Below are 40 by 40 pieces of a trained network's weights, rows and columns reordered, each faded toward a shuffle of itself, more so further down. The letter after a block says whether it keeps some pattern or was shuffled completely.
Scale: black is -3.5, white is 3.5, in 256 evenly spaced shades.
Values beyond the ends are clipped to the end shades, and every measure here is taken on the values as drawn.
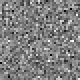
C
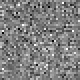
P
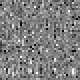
P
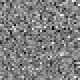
P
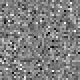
P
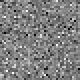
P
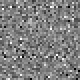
P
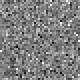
C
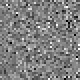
P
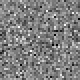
C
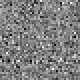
P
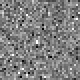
C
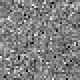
P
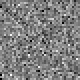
C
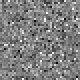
P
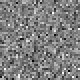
C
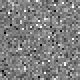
C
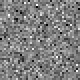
C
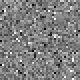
P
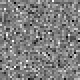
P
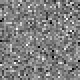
C
